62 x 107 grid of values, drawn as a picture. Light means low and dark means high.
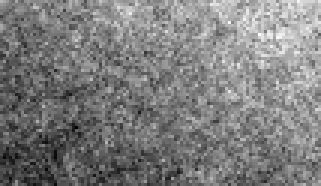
Mirror symmetry: none. Ninth with the highest average: bottom left. Slope: up to the bottom left. Ninth with the lowest average: top right.
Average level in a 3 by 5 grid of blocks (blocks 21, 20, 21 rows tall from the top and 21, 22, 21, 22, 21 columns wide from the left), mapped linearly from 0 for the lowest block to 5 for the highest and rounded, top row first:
32210
43321
54433
